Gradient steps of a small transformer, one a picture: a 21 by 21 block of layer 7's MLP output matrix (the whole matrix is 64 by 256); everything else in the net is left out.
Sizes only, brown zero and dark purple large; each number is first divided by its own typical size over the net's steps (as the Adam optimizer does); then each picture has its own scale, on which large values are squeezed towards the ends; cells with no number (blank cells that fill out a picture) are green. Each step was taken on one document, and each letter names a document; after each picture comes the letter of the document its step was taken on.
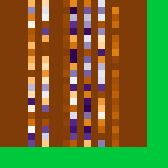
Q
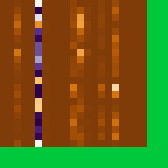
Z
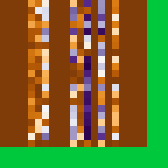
Q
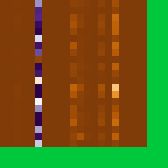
Z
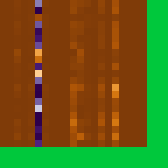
Z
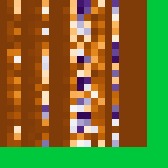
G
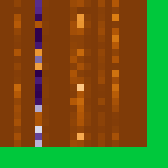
Z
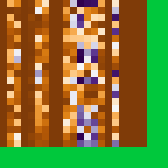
G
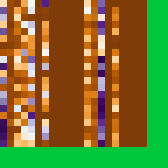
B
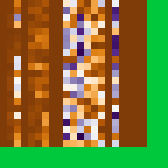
G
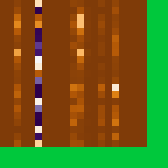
Z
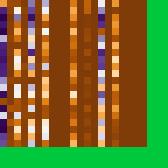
B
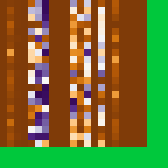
Q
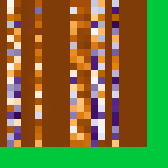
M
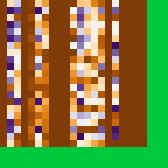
M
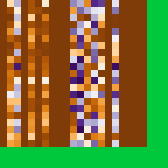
G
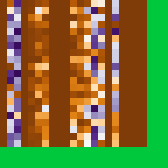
M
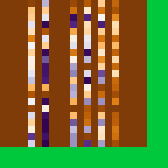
Q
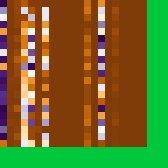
B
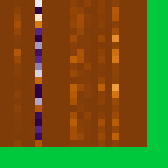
Z
